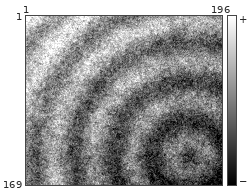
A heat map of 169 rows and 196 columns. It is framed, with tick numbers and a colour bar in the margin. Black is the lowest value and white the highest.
Rings: centred on the bottom right. Slope: up to the top left. Histogram: bell-shaped. Ninth with the lowest average: bottom right. Ninth with the highest average: top left.
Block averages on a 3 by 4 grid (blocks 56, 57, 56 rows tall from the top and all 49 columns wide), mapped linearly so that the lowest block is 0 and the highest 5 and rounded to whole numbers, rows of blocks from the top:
5 4 3 3
4 2 2 0
2 1 0 0
